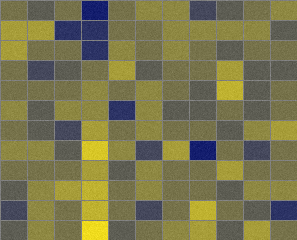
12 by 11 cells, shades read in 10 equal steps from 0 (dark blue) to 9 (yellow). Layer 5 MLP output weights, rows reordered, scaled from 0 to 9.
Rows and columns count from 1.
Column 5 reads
4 4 5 6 4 1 4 5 3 4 4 3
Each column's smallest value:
2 2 1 0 1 2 3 0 3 2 1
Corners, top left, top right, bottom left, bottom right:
4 5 3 4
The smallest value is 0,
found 2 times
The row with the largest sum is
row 12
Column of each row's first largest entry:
6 1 1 5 9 1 4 4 4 4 4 4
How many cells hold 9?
1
